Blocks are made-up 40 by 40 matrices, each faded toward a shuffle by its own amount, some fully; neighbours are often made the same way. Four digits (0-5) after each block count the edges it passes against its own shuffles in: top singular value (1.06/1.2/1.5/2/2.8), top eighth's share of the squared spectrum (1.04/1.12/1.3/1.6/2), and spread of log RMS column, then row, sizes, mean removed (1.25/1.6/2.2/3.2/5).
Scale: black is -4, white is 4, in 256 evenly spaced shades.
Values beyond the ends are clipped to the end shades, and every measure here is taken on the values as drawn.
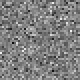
2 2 0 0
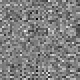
3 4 2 2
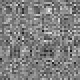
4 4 2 2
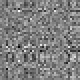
4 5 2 2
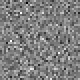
3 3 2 1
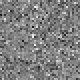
1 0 0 0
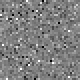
0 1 0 0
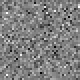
0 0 0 0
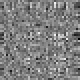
4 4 2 2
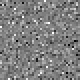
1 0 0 0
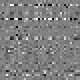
4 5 1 3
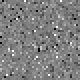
0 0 0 0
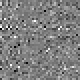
3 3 1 1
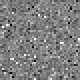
0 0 0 0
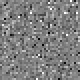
2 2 0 0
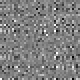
4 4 2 2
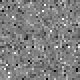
2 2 0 0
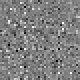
3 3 1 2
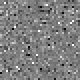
2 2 0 0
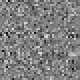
3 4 1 2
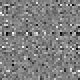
4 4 2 2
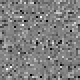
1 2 0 2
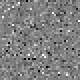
0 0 0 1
